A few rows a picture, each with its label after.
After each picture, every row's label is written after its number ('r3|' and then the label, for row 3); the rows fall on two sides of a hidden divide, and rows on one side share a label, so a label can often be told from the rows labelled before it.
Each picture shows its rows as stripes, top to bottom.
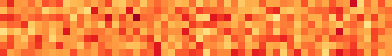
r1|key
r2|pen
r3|key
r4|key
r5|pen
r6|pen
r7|key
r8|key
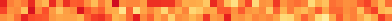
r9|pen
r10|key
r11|key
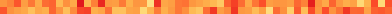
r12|key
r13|key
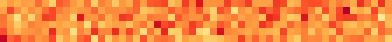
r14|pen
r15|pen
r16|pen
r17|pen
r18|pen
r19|key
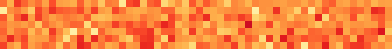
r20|key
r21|pen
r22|key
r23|pen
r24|key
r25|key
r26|key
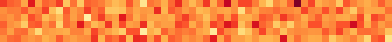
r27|key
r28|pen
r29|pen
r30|key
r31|pen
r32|key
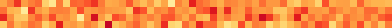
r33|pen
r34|key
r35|pen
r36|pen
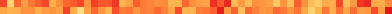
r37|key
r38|pen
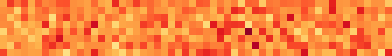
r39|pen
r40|pen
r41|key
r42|pen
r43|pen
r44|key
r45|key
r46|key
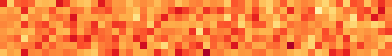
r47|key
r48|key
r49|pen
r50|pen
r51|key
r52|pen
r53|key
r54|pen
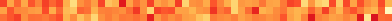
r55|key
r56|key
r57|key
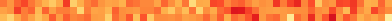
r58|key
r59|key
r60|pen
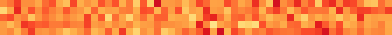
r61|key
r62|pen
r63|key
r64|pen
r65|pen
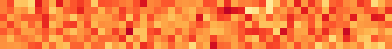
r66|key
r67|key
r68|key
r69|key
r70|pen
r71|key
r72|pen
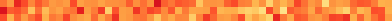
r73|key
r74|key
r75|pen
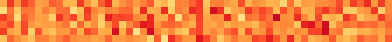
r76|key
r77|pen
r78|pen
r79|pen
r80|pen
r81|pen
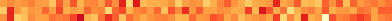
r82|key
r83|pen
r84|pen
